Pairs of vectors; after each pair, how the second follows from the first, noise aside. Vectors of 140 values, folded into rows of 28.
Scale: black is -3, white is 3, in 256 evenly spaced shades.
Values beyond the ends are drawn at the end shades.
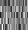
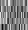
sign-scrambled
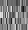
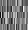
sign-scrambled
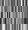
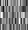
wrapped around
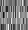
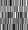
wrapped around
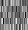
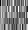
wrapped around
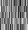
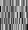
sign-scrambled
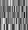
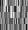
wrapped around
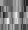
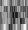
wrapped around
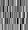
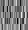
copied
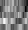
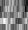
copied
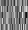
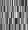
wrapped around
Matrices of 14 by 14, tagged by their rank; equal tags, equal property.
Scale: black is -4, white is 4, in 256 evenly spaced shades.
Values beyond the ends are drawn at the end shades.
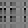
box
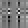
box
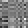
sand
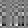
box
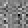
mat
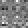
mat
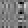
sand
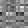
sand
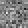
mat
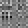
mat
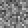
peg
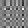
box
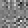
mat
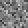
peg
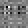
sand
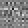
mat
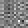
sand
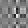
box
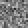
peg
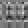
sand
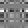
box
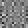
sand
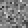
peg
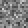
peg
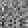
mat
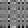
box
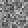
peg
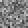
peg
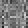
mat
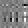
sand
